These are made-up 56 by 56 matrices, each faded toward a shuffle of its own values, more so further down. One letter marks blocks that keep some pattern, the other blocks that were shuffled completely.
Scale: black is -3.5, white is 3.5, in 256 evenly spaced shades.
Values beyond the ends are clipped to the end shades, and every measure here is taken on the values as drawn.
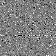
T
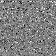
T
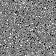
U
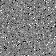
U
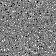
U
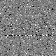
T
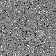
U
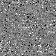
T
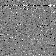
T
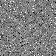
U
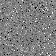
U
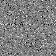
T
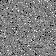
U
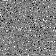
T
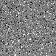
U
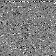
T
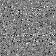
T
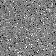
U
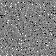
U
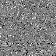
T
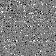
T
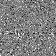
T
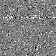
T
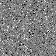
U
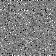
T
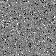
U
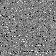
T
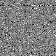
T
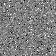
U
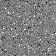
U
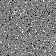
U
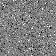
U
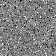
U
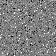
U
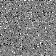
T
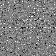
T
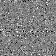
T
